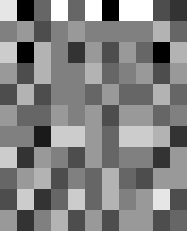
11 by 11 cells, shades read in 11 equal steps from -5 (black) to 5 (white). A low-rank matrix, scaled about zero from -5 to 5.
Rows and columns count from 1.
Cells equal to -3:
7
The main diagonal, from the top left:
4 1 2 0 0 1 -1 0 -2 4 -1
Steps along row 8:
down up down down up down up same down up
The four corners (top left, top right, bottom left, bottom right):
4 -3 1 -1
